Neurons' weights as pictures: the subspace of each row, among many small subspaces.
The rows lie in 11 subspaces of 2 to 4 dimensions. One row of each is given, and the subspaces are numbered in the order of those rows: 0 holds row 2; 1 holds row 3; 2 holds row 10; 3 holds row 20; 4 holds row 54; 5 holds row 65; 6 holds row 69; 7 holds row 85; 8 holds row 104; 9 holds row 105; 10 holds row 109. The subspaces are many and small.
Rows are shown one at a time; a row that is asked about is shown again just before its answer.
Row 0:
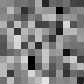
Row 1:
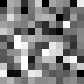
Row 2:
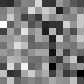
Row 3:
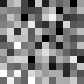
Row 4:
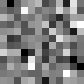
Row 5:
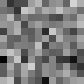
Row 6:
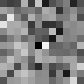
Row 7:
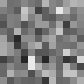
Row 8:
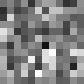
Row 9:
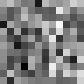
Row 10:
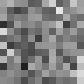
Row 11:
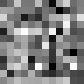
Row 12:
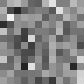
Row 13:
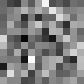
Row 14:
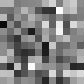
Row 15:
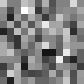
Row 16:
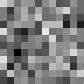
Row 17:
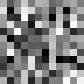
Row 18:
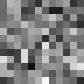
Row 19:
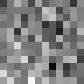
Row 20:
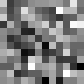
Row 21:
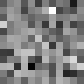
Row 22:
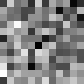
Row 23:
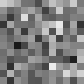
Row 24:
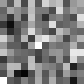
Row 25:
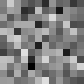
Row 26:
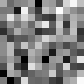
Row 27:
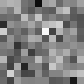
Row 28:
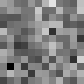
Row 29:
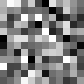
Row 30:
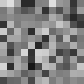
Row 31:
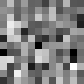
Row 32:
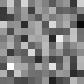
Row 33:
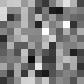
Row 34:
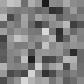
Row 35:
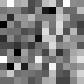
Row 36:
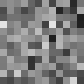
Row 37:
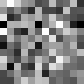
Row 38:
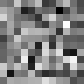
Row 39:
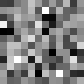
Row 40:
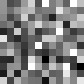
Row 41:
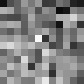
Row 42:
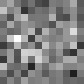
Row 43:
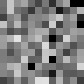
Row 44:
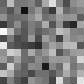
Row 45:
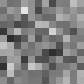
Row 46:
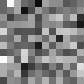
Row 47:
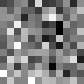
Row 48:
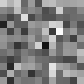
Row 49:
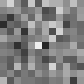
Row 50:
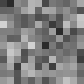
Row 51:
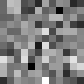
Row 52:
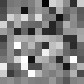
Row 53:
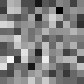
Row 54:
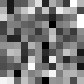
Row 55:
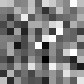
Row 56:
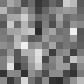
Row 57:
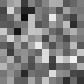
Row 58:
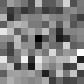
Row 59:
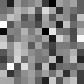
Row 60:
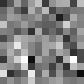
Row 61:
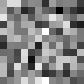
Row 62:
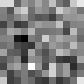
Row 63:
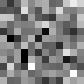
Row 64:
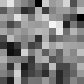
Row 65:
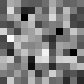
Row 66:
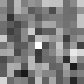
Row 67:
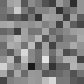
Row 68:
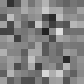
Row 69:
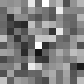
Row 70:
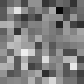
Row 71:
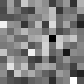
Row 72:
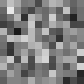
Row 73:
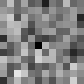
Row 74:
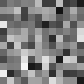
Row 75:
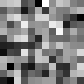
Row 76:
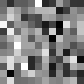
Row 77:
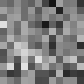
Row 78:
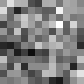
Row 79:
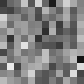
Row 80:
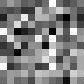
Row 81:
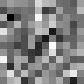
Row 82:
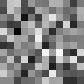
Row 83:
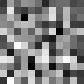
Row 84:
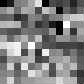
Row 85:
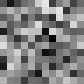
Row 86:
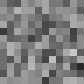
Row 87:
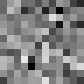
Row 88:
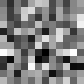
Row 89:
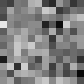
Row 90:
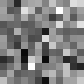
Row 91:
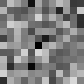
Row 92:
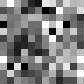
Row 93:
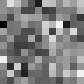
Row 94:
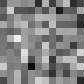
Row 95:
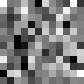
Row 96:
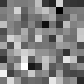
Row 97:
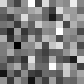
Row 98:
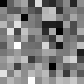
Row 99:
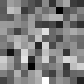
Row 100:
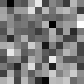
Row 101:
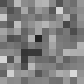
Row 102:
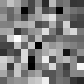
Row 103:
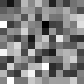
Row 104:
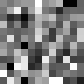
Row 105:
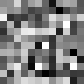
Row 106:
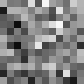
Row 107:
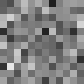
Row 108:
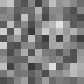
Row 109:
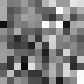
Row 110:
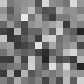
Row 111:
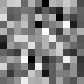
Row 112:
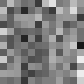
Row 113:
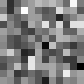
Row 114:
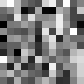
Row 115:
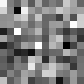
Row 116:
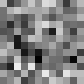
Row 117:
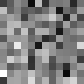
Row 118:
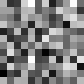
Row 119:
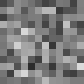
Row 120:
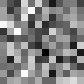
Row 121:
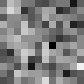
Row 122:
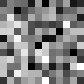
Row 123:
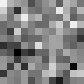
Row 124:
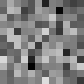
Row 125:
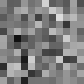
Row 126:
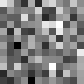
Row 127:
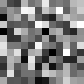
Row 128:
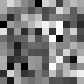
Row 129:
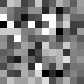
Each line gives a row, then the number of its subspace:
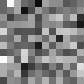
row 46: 2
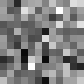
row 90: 10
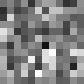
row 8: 7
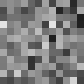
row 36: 4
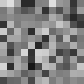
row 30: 1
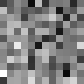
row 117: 1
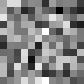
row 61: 9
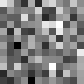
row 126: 1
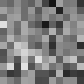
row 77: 8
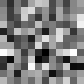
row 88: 5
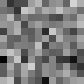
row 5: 10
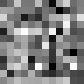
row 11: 9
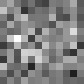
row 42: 8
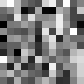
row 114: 3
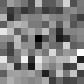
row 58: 8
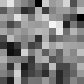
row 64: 4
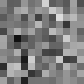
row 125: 7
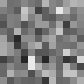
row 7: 0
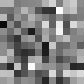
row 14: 3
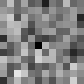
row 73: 5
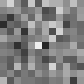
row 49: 6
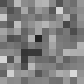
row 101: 8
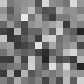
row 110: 6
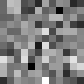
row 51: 10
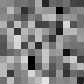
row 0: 0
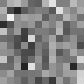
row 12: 2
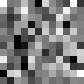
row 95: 7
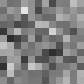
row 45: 9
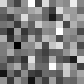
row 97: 1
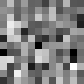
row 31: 5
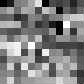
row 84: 4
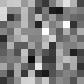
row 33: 7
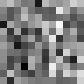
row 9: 0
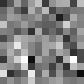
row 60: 7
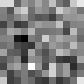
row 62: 4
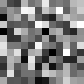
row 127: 9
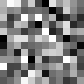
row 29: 7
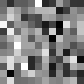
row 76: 0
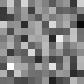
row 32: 4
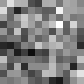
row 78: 2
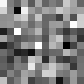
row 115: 2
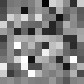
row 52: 7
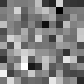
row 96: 8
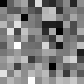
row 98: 1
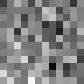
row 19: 1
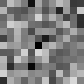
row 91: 1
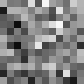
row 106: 1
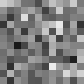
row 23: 6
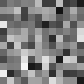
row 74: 8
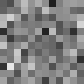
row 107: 8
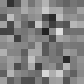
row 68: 7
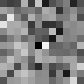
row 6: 6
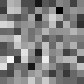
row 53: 2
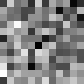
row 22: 1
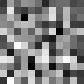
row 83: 5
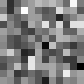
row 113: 3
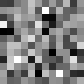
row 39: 7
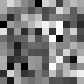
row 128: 0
